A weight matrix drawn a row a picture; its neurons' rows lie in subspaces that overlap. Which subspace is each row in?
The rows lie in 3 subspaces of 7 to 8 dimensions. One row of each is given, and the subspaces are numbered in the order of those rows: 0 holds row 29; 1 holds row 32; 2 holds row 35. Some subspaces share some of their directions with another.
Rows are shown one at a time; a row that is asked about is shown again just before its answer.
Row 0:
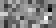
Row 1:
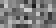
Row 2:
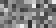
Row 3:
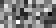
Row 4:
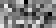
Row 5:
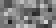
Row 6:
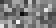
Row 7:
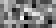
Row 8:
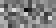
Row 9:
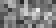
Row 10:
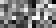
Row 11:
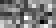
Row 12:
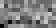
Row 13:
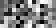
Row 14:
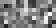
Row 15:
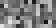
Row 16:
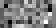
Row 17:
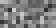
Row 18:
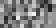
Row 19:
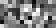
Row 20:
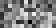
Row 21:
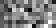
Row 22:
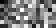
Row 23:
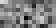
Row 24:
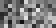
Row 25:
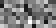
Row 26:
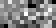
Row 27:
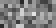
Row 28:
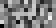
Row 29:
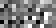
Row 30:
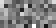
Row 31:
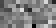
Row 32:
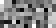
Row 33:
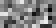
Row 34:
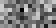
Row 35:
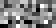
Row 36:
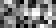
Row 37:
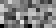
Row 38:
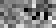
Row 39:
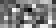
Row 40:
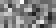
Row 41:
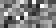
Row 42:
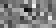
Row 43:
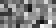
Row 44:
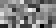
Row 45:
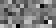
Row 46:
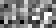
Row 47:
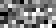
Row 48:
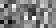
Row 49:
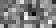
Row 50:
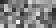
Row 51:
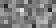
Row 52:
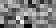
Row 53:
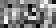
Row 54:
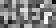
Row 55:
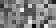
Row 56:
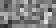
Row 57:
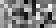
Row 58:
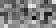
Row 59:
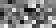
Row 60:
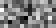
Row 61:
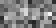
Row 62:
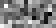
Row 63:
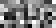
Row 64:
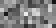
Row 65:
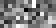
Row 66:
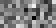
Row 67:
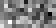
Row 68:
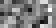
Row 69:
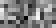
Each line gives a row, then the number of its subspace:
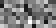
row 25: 1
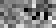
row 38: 1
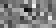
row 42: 1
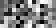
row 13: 0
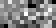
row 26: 0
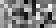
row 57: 1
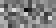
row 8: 1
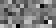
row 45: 2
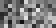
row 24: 2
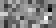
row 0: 2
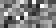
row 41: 0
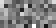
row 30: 1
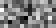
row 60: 1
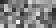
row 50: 1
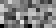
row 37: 0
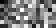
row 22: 1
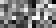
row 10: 1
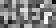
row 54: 2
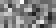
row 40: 0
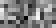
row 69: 1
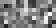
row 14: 1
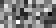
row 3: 1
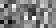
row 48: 0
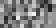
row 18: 2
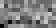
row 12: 1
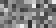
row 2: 1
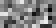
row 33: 2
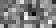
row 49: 0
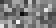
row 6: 1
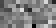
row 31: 1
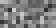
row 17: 1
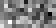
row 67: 1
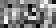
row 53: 2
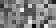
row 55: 1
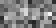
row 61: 0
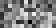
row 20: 0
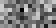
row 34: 1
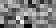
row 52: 0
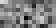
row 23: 1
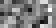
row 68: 2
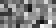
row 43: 0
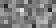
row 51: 1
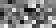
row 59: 2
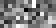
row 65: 0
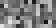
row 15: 0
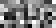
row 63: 0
